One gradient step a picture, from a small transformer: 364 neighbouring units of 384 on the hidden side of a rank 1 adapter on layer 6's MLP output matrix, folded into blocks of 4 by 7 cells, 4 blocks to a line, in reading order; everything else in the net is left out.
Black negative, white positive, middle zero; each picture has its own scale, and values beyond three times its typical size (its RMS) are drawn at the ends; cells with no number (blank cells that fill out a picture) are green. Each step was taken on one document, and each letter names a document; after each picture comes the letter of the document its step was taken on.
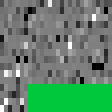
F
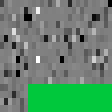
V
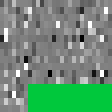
F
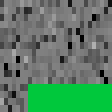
V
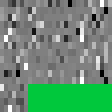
V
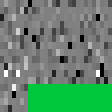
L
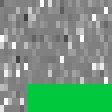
F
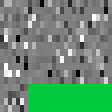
F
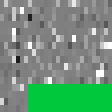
L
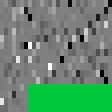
V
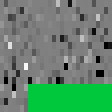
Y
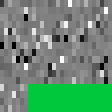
F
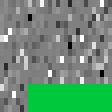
V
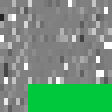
Y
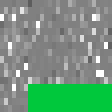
Y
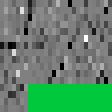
V
